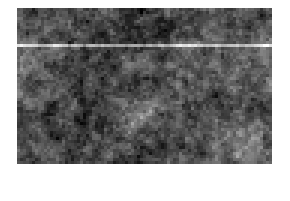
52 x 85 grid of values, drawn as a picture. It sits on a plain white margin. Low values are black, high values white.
The values are skewed, with a long tail toward high values. On average the colour sits 30% of the way up the scale. Row 13 stands out from the rest.
